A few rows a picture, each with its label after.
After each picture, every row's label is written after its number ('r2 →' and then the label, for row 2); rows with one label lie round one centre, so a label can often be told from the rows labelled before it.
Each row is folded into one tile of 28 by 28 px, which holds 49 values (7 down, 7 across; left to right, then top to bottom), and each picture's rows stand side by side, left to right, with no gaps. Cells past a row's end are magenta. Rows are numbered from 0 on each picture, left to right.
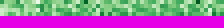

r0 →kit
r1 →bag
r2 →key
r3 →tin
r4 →key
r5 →key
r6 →key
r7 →tin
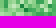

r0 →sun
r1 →key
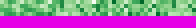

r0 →key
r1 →key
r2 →sun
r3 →bag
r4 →tin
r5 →tin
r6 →sun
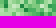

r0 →sun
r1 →key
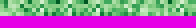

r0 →sun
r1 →tin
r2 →tin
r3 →tin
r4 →key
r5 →kit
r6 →tin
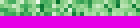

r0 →key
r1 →bag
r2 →tin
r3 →sun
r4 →sun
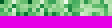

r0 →tin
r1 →tin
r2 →bag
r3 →kit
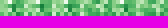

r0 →bag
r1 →bag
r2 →bag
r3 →key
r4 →bag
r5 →key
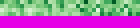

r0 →kit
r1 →kit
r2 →sun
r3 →tin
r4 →tin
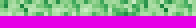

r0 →sun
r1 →kit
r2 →kit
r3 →kit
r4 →key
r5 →sun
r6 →kit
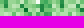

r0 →sun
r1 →bag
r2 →sun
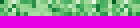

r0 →tin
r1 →sun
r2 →key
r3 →bag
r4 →tin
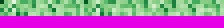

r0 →tin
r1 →sun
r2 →kit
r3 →tin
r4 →kit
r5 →sun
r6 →sun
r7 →kit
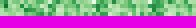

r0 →sun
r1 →key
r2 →kit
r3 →bag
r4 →kit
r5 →bag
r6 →kit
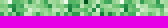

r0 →bag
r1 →kit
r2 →bag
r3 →tin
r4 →bag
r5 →kit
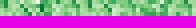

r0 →sun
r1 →bag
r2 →kit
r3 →sun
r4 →kit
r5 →key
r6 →kit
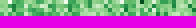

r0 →bag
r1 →key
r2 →bag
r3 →sun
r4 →bag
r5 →tin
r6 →sun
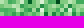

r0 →key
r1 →tin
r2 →tin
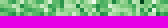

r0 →key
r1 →key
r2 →sun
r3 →bag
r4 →kit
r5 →tin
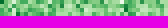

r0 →tin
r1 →key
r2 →sun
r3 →kit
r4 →bag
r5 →kit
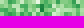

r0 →key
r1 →bag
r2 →kit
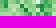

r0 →sun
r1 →bag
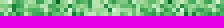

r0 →bag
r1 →key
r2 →tin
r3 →sun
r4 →kit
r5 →key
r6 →tin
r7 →key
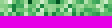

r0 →bag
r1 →tin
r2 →tin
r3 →key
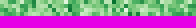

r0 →key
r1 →sun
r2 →bag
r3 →kit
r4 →tin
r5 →kit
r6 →key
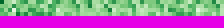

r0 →tin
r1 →key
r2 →kit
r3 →sun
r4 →kit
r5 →kit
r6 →key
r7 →kit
